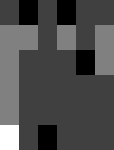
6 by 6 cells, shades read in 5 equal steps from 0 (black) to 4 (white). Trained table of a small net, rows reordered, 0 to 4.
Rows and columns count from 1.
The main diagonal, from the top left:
1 2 1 1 1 1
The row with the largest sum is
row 2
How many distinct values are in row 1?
2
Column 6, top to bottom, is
1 2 2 1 1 1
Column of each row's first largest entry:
1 1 1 1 1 1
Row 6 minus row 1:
3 1 -1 1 0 0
